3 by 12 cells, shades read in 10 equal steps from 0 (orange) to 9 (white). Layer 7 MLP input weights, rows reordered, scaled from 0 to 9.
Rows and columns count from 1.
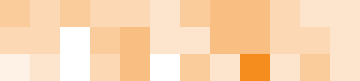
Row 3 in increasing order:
0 4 5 5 6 7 7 7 7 8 9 9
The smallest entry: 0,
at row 3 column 9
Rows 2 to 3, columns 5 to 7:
4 7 7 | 4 9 5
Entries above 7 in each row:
0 1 3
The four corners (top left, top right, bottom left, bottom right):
5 7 8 7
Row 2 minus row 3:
-2 -1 0 -1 0 -2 2 -3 4 -1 1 0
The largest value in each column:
8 7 9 6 6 9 7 7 4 7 7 7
